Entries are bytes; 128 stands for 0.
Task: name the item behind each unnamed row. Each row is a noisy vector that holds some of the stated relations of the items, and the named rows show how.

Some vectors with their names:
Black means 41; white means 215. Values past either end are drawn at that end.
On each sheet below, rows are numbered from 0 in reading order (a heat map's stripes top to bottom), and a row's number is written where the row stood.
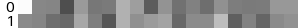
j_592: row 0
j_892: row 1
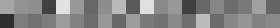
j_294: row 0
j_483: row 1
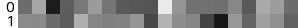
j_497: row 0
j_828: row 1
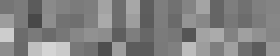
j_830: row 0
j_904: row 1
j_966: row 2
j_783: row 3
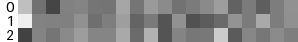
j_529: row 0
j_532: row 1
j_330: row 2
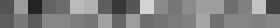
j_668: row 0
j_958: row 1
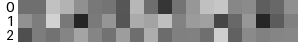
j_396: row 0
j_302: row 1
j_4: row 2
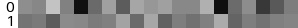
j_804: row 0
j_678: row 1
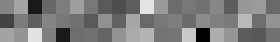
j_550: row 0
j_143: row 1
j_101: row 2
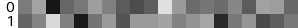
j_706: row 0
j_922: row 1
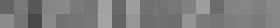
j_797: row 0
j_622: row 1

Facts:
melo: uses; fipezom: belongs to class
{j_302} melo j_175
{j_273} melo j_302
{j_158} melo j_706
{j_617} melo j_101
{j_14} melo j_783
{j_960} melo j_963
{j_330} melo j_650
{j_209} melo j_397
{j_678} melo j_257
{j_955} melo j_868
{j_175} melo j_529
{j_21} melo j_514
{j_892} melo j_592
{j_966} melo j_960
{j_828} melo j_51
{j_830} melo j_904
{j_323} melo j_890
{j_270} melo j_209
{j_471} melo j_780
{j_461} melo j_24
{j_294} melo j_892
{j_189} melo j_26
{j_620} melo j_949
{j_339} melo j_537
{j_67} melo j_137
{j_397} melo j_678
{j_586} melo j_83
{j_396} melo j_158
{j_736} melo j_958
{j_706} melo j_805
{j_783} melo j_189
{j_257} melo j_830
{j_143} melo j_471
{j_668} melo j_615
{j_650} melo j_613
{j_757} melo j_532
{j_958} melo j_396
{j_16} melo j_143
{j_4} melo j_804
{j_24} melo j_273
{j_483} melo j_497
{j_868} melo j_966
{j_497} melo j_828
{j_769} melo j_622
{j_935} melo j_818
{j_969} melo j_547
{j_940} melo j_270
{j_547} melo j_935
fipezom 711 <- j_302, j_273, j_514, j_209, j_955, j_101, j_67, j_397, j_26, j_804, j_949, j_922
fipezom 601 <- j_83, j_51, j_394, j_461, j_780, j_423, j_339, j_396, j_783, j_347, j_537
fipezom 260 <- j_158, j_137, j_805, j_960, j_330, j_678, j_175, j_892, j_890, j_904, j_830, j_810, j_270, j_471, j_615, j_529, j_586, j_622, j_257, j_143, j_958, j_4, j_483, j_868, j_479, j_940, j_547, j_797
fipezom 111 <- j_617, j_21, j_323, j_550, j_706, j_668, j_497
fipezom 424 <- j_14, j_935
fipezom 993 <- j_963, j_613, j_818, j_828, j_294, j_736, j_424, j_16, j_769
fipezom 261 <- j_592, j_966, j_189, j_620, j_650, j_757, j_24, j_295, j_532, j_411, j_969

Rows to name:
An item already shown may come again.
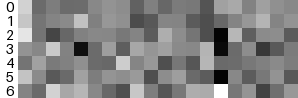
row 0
j_966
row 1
j_189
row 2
j_963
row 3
j_804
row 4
j_137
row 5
j_613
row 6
j_461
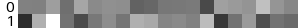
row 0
j_969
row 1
j_67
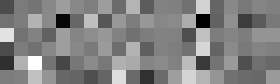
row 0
j_940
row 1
j_949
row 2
j_24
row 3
j_940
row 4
j_67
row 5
j_83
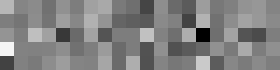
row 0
j_650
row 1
j_620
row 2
j_26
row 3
j_532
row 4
j_330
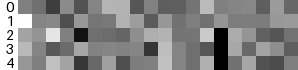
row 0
j_615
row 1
j_592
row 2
j_101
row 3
j_818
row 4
j_26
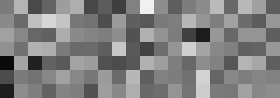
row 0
j_617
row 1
j_783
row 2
j_424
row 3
j_51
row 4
j_21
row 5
j_940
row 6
j_586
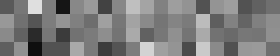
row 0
j_955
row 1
j_175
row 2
j_890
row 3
j_323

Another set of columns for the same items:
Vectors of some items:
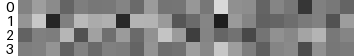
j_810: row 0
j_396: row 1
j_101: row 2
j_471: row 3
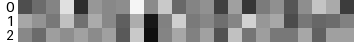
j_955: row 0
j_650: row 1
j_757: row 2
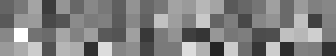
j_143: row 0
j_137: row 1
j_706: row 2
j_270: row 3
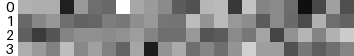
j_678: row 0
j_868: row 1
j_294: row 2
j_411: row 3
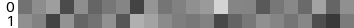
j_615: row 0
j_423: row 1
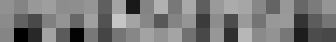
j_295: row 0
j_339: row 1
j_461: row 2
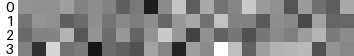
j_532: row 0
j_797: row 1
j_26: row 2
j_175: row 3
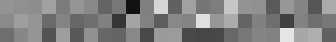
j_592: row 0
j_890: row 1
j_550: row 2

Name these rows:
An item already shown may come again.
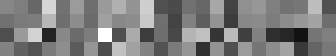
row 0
j_67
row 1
j_922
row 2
j_904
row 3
j_339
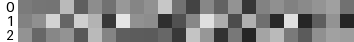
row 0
j_922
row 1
j_940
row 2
j_14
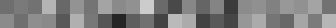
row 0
j_922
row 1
j_935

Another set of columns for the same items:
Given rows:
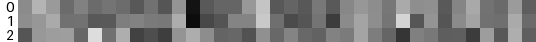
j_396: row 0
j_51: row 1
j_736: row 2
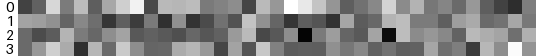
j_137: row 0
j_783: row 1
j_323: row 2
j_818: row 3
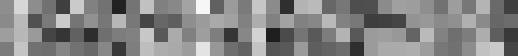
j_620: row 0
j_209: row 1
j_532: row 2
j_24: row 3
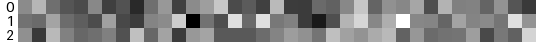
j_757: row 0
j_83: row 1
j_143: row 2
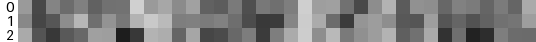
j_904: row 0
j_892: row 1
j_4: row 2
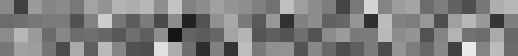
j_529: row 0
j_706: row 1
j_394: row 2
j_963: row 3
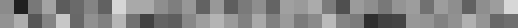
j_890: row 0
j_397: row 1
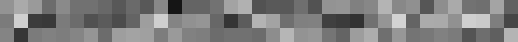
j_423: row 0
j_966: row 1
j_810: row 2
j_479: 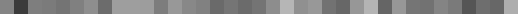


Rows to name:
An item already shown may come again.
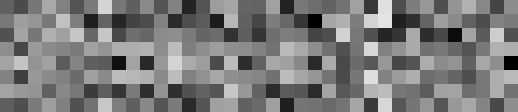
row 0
j_497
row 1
j_339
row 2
j_294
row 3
j_529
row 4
j_14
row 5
j_529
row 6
j_783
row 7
j_497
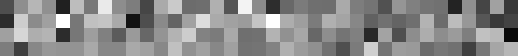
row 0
j_613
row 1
j_67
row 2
j_935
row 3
j_175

